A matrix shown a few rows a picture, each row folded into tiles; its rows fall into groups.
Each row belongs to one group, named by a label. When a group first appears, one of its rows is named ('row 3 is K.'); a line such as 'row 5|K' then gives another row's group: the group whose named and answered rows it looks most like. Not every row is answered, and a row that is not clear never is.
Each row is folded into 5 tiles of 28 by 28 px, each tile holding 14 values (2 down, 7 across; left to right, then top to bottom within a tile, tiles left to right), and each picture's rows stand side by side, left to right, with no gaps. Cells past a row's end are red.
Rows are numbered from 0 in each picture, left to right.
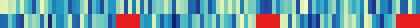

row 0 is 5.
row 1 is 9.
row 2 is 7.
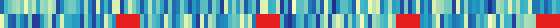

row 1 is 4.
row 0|7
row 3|9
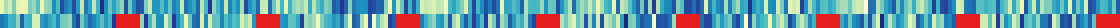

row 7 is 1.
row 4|1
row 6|5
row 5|9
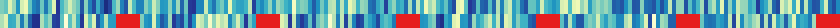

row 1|9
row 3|5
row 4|5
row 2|7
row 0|7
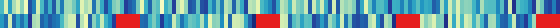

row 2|7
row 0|5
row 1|5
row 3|1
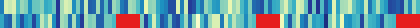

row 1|9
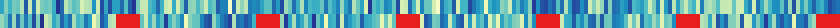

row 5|1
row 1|1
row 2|4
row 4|4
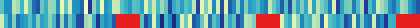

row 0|7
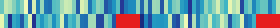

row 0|7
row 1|9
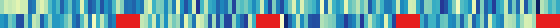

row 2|7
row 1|1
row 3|4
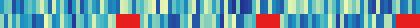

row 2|7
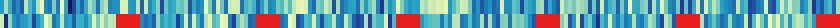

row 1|9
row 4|7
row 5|9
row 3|5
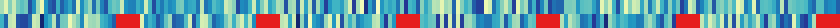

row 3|1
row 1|4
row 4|7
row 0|5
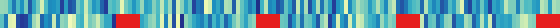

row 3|4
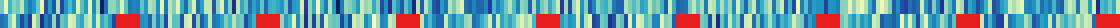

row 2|1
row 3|4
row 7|4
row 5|1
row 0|5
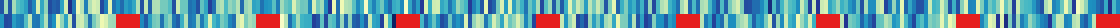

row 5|4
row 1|9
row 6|4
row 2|7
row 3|9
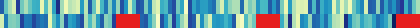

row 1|9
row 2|7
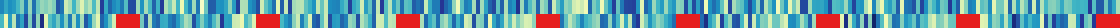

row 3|4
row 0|1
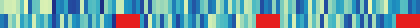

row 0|5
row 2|1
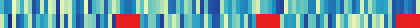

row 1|5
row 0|7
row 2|9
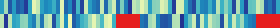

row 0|4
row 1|5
